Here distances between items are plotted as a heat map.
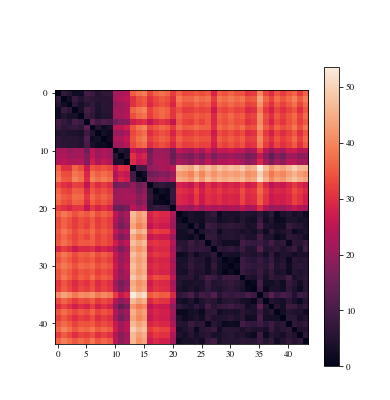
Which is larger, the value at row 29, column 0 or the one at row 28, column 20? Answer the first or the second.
the first
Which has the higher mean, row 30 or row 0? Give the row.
0
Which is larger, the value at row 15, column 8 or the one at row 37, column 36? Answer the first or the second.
the first
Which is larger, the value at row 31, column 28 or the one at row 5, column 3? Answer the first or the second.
the second
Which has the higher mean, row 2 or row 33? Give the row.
2
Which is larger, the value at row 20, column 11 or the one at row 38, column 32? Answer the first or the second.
the first
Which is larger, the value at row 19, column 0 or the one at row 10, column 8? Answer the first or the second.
the first
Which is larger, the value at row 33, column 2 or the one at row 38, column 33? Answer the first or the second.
the first
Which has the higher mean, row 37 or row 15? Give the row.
15
